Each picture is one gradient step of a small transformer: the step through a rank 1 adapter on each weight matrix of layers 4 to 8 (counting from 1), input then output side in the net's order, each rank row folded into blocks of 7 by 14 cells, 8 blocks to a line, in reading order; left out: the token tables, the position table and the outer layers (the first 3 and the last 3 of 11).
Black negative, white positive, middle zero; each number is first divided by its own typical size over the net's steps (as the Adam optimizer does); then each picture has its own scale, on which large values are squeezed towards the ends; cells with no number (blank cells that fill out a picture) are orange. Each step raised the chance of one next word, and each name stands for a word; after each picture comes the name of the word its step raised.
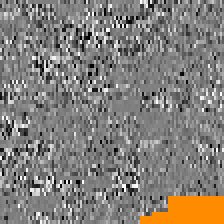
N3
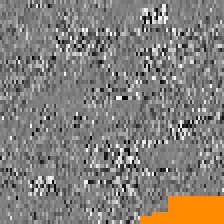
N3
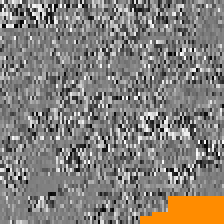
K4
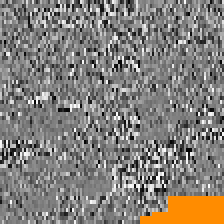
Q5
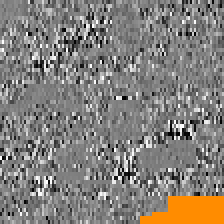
N3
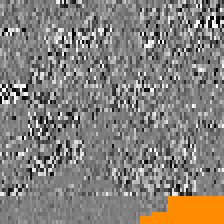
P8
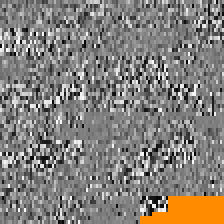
P8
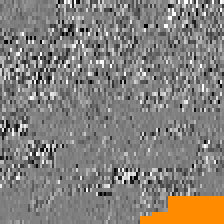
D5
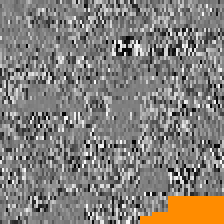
K4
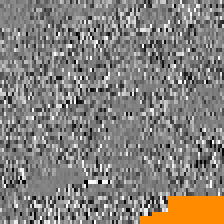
K4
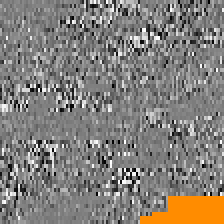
D5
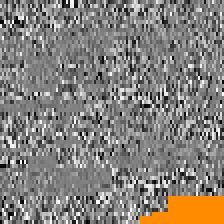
Q5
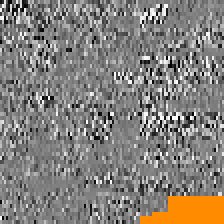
Q5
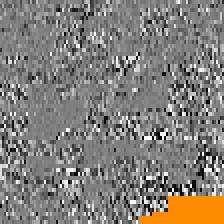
Q5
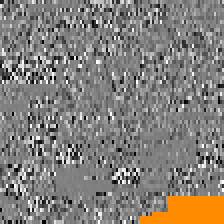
D5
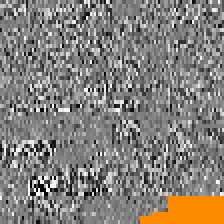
P8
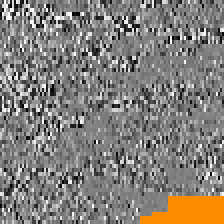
P8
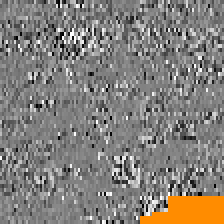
N3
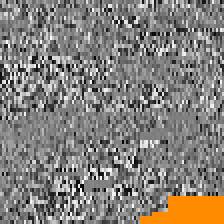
P8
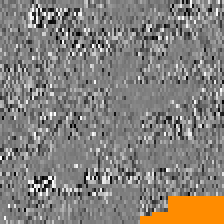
N3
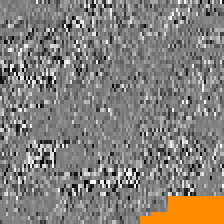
D5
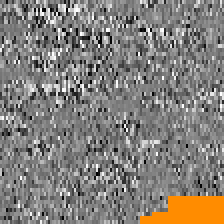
N3
